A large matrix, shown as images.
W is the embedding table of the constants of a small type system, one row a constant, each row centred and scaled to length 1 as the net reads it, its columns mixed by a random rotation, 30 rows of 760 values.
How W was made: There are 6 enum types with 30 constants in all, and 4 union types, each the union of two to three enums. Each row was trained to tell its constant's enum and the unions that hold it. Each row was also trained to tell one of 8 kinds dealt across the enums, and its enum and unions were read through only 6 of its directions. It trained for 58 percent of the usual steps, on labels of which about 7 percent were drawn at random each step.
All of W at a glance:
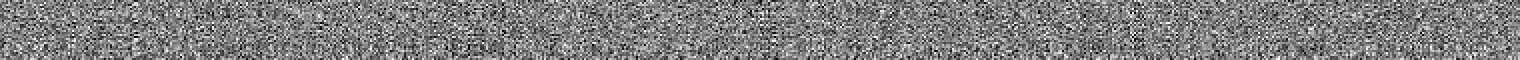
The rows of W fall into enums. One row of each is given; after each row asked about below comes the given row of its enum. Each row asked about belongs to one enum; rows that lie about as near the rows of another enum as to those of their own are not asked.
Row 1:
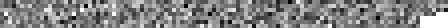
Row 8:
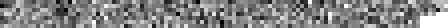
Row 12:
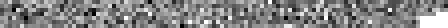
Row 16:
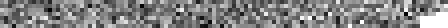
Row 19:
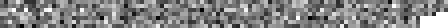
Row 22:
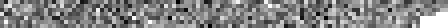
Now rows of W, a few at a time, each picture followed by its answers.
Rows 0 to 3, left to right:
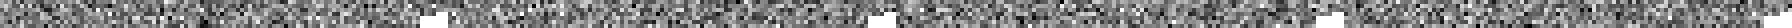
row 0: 16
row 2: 19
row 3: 12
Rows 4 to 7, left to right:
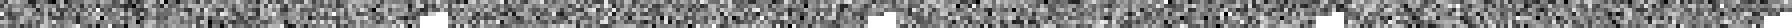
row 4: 22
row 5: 8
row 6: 12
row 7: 1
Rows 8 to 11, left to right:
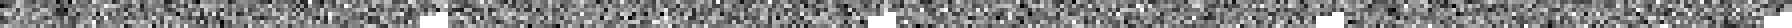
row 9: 12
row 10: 19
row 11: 16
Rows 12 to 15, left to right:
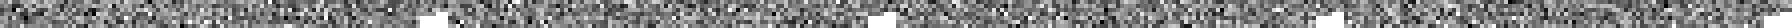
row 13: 16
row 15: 1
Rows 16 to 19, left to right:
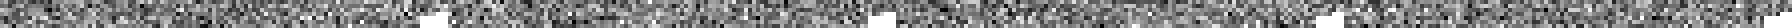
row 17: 22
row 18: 16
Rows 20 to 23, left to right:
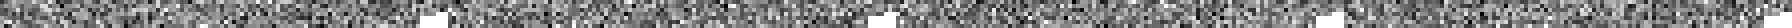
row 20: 12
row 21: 8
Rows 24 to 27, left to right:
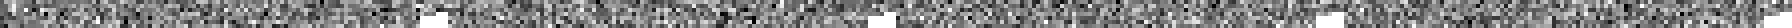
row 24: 19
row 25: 12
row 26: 19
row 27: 22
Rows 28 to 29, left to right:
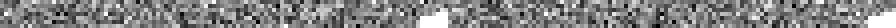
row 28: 8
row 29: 16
